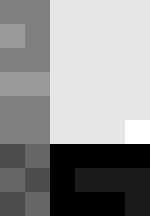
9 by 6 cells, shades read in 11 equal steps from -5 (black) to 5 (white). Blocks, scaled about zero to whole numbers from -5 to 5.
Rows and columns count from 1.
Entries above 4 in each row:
0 0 0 0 0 1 0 0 0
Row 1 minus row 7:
2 1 9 9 9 9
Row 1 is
0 0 4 4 4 4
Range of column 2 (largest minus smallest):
3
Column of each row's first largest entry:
3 3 3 3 3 6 2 1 2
